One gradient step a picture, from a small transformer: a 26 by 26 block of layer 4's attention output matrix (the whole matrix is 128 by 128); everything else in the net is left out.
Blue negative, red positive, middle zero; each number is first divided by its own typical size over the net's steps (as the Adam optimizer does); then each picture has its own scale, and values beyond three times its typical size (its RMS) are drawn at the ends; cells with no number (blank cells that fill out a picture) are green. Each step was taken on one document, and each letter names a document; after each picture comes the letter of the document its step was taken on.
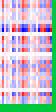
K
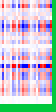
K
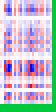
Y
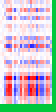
Y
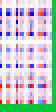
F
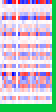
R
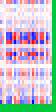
Y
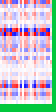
R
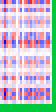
R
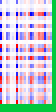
F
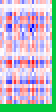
Y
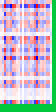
R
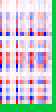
F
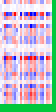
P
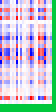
F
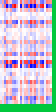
R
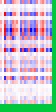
P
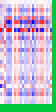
Y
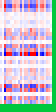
P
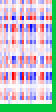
P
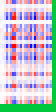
P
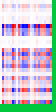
K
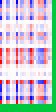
F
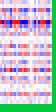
R
